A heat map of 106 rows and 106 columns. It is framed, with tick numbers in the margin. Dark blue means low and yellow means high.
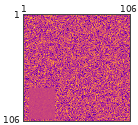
The halves do not mirror each other. No single row or column stands out from its neighbours. The bottom left is the smoothest part. Overall the values sit about 50% of the way up the scale. No regular stripes run through it. There is no overall slope. In the bottom left lies a patch that is calmer than the rest.
